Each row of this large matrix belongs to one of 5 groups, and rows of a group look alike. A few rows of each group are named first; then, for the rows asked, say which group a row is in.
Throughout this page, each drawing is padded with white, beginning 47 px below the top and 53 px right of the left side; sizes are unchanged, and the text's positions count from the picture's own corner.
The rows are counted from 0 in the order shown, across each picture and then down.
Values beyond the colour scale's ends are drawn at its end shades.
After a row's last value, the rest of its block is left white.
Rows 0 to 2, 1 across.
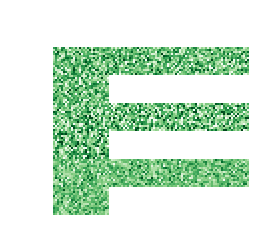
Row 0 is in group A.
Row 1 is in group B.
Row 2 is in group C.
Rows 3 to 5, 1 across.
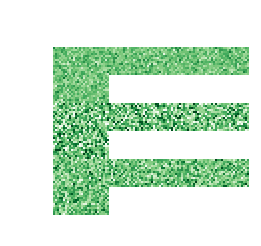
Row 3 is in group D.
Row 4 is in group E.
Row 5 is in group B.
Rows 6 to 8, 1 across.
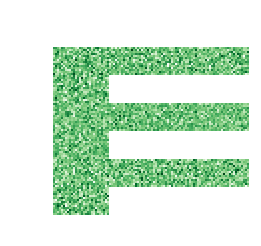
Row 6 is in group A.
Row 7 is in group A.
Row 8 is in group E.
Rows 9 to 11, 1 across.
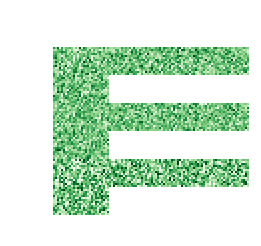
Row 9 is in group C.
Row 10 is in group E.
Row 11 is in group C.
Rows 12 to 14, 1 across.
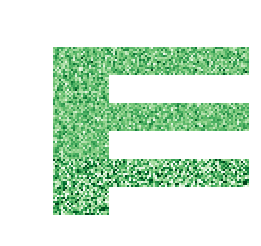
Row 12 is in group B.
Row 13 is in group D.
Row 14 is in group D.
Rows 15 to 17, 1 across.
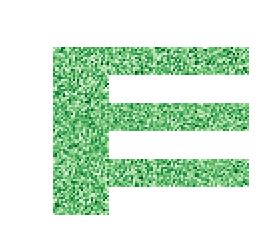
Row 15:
E
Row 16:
A
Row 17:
E
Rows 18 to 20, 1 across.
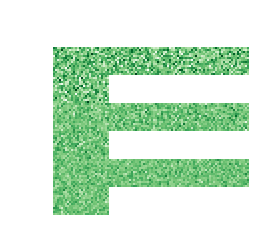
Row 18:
A
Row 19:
E
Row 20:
D
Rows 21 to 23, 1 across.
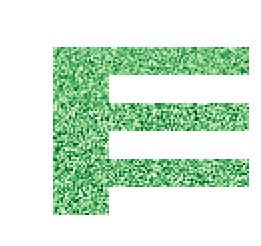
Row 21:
B
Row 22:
E
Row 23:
A
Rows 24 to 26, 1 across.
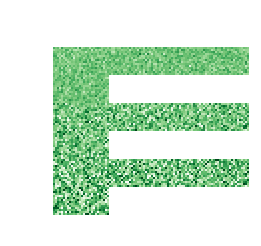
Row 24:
C
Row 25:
D
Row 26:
D
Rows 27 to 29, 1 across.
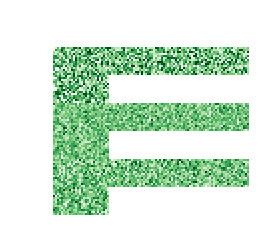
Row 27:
E
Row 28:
D
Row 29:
C
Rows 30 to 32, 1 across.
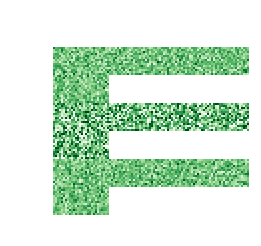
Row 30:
D
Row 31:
D
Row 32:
B
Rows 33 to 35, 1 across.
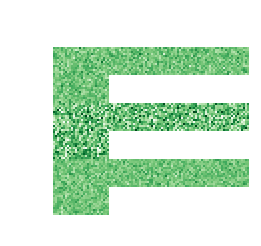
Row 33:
C
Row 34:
B
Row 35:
D
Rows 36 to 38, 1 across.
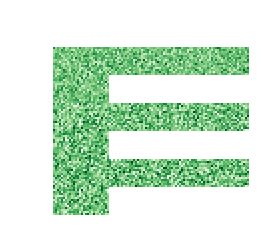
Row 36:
D
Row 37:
C
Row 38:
A
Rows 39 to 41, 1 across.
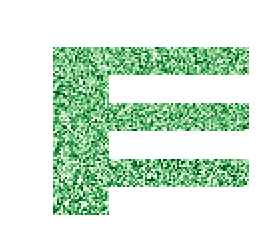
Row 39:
E
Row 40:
D
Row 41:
C
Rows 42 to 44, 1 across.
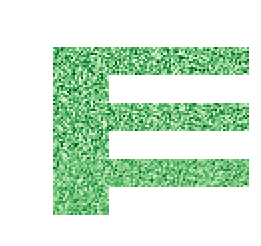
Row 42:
A
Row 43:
A
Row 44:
B
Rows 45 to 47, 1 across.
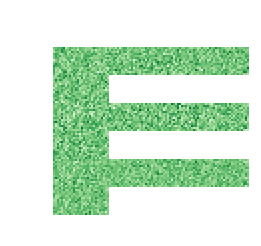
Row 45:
D
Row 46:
C
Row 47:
C
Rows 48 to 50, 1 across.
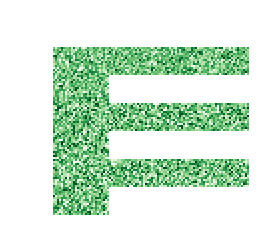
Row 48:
B
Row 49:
A
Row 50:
C
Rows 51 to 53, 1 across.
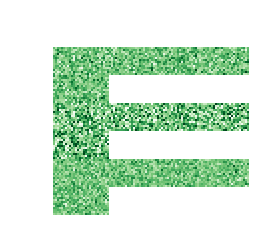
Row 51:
B
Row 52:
B
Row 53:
E
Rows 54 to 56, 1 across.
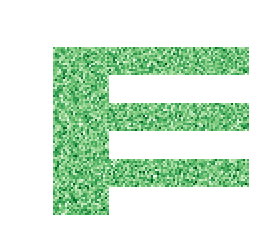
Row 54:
D
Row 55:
D
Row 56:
B
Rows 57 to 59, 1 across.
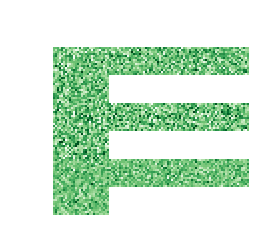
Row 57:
C
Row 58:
B
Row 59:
A
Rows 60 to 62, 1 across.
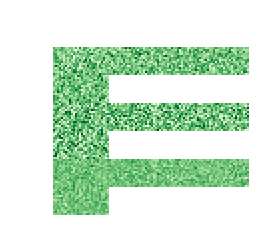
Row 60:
C
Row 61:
A
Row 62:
A
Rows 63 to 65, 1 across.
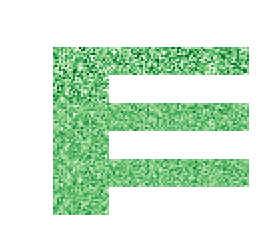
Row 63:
C
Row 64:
C
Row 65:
C
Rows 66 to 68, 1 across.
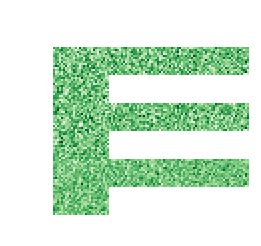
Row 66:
C
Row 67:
B
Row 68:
C
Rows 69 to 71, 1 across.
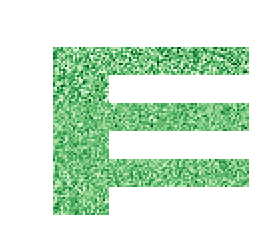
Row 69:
C
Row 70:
B
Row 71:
D
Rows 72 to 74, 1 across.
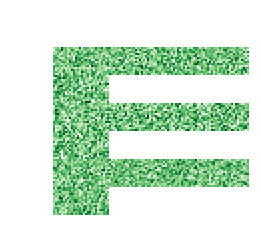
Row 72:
E
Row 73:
D
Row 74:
B
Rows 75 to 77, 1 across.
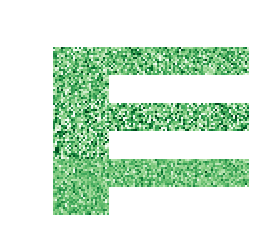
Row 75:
C
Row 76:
D
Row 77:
E
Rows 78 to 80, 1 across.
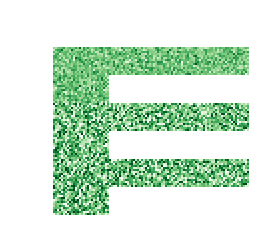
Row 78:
E
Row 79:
D
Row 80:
A
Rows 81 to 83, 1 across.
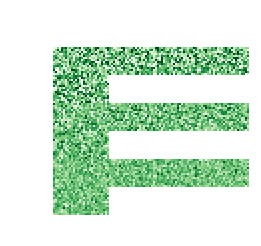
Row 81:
E
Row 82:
C
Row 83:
E
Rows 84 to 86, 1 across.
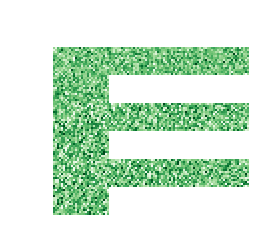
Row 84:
E
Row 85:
C
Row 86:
C
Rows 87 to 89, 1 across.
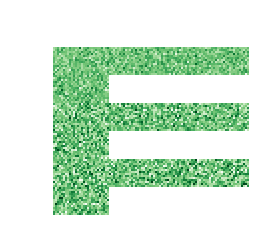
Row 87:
E
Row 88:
E
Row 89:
B
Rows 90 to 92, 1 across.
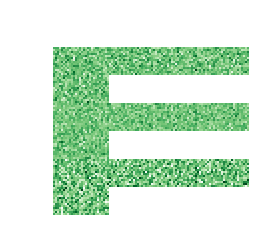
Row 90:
A
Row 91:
E
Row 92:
D
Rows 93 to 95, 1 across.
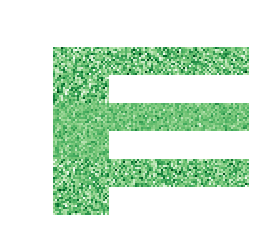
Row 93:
C
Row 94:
D
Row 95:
E
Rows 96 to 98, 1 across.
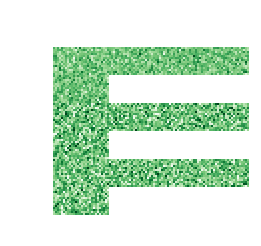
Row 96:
C
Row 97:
A
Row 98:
D
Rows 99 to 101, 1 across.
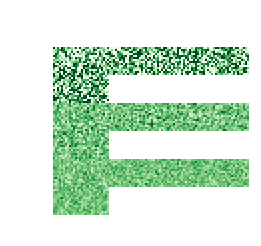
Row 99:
C
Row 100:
B
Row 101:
C
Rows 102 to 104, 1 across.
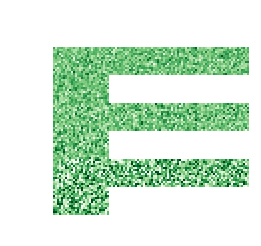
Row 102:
B
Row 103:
E
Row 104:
C
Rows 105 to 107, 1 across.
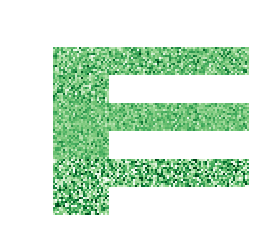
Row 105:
C
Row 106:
E
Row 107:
E
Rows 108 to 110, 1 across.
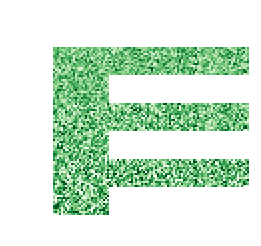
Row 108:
B
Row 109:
C
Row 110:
D
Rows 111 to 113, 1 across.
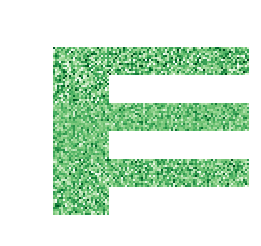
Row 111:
D
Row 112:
E
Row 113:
E
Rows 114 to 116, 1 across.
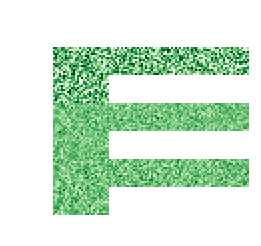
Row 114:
A
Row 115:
D
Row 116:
D
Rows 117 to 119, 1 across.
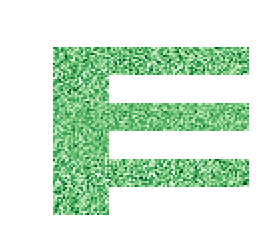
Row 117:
A
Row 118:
A
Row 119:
D
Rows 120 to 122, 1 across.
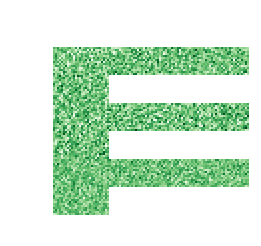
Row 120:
C
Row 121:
D
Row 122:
A
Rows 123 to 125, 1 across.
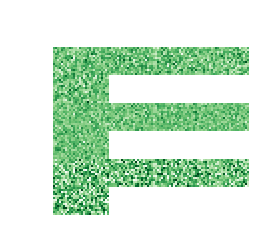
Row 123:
A
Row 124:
E
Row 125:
E
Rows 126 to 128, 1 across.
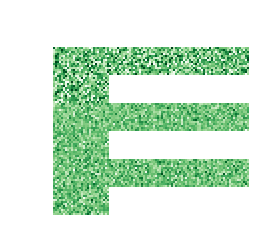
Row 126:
D
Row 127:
E
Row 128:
E
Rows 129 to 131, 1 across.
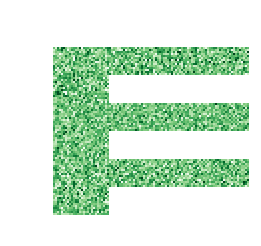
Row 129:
E
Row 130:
D
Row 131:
D
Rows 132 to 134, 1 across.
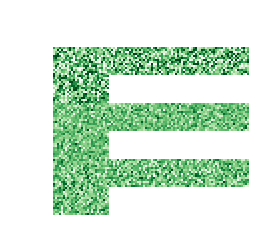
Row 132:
B
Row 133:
C
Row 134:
D
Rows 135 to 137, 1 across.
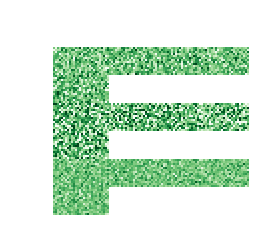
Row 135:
E
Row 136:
A
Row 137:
A
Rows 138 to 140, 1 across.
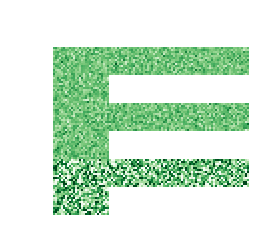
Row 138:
A
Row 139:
D
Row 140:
C
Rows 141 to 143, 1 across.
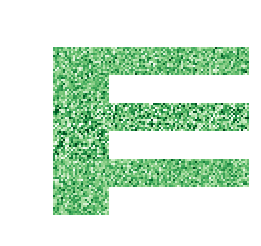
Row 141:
B
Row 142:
B
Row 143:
C
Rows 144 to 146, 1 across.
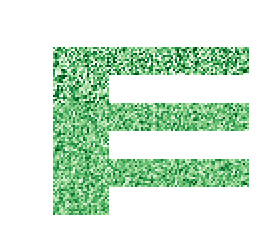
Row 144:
D
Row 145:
E
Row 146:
B
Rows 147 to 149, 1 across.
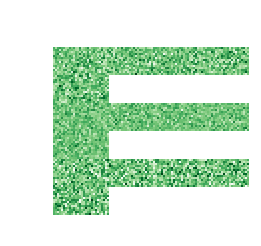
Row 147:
B
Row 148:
A
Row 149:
E
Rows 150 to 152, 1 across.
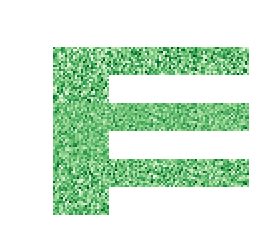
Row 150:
C
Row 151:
B
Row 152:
B
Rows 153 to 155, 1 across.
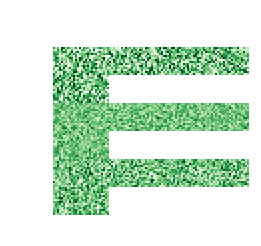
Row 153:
C
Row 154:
D
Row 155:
B
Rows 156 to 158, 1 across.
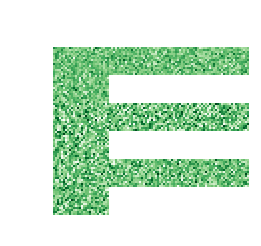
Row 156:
A
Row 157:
D
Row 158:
C
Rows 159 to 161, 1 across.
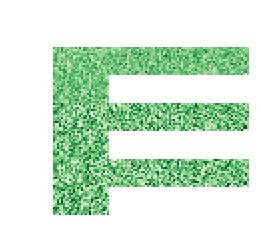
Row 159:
C
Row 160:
C
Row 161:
C
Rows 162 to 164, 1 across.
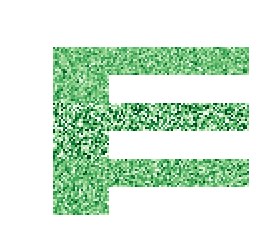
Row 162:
D
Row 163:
C
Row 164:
A
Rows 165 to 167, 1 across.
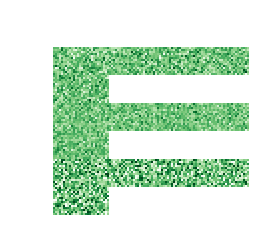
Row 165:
C
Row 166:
E
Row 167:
E
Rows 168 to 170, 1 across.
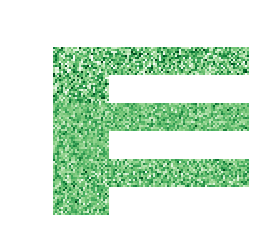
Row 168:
C
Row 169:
B
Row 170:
D
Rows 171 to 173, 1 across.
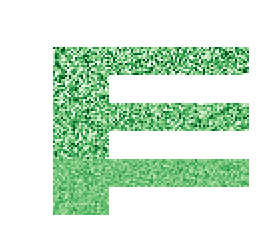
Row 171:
D
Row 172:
A
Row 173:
B
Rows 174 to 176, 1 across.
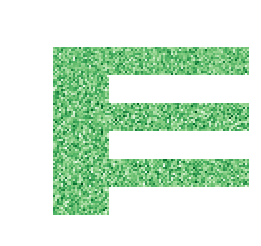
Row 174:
E
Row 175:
A
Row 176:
C
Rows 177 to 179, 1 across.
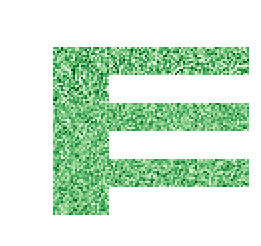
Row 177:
A
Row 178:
D
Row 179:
B
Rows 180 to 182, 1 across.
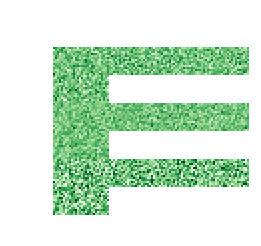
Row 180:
A
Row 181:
B
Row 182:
B
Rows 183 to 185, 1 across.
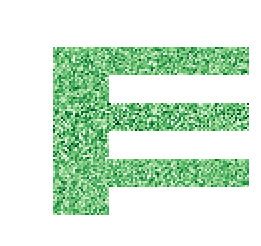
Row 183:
B
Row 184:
A
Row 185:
D
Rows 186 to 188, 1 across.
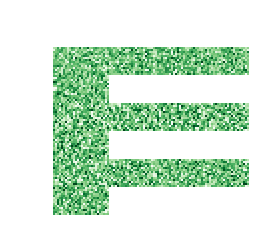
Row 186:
E
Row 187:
C
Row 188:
C
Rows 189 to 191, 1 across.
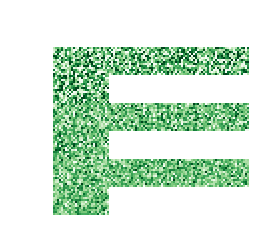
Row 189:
B
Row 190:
E
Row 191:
C
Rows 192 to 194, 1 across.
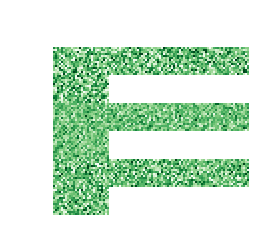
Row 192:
C
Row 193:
D
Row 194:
A
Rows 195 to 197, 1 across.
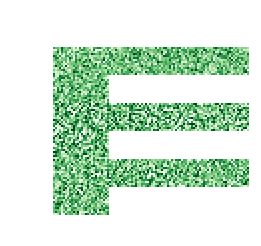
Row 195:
C
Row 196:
A
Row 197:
D
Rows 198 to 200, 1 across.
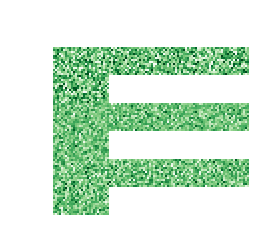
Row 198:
B
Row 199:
A
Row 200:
D
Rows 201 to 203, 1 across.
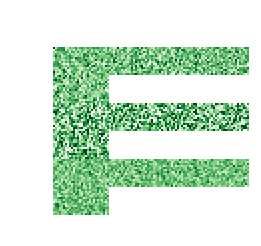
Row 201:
D
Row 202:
B
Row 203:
E
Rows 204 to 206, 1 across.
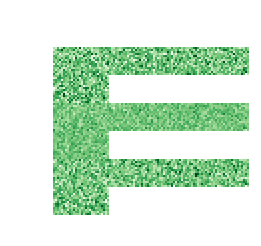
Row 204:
E
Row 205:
C
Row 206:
E
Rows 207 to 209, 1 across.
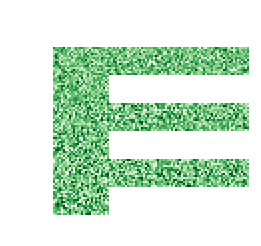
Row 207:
D
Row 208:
E
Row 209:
E
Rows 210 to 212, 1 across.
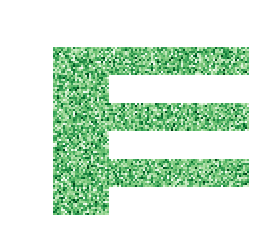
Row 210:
B
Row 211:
E
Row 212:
A
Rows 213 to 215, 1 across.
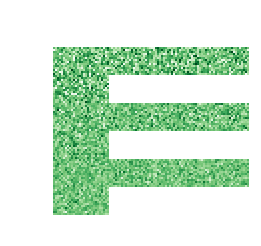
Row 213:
E
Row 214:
B
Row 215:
A
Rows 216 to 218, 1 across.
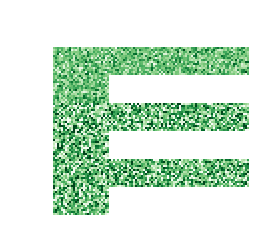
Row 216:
B
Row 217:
C
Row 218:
A
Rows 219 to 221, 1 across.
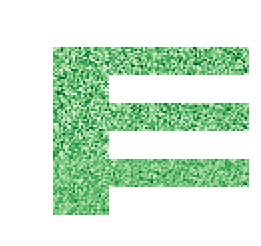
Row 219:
E
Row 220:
C
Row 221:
B
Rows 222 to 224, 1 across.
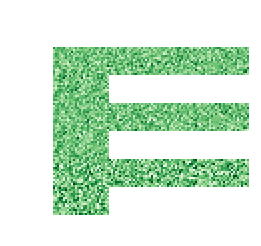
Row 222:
D
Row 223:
D
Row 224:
B
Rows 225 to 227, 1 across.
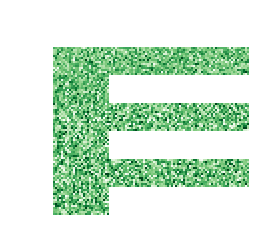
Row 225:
B
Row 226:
D
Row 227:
E
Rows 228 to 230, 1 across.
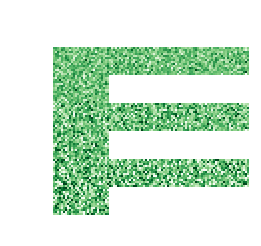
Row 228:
A
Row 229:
E
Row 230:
D
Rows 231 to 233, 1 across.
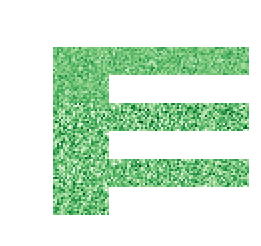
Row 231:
B
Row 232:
C
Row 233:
C
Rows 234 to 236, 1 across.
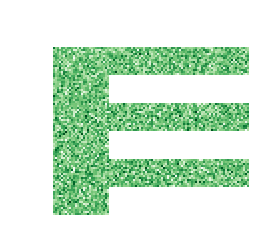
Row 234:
C
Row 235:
D
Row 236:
A
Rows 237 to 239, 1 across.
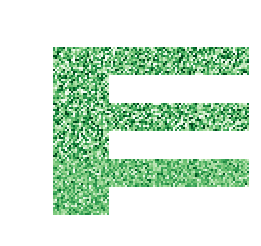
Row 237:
B
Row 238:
A
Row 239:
E
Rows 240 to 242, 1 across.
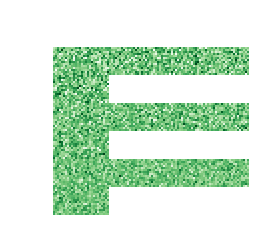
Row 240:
E
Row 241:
B
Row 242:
B
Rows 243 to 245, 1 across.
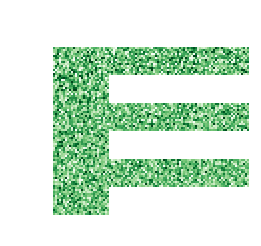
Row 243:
B
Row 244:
B
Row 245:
C
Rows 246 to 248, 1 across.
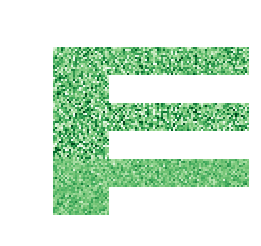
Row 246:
E
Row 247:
E
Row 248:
C
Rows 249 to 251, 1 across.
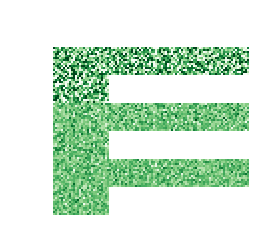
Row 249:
A
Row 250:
E
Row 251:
A
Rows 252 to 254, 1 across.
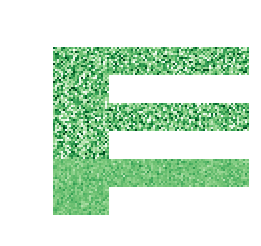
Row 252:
A
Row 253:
D
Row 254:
C
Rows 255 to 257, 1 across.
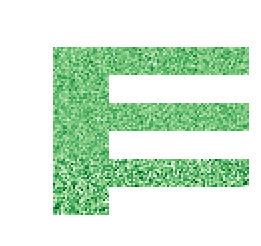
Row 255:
B
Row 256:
D
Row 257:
D
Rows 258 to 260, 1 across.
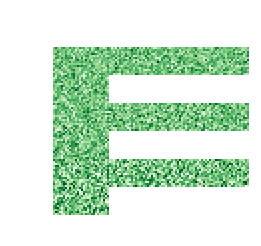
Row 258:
A
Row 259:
D
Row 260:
D
